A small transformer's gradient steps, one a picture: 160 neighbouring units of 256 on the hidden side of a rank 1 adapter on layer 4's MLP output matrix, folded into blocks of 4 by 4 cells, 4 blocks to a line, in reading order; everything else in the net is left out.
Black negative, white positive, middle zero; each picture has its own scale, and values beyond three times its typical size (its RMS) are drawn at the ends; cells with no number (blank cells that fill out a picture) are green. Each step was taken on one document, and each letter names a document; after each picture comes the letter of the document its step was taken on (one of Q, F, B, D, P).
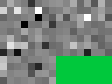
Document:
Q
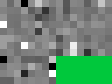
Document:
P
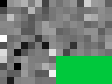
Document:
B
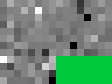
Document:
Q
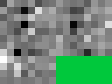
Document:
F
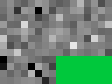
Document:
Q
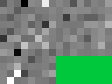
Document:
B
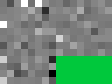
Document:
P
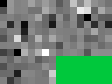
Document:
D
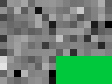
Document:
F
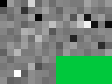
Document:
D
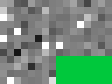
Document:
B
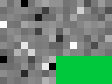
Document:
P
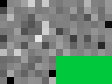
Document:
B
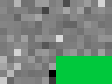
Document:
P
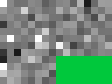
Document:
B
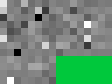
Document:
D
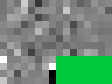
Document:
P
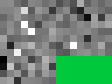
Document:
F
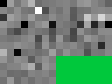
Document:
D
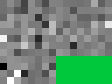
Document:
B
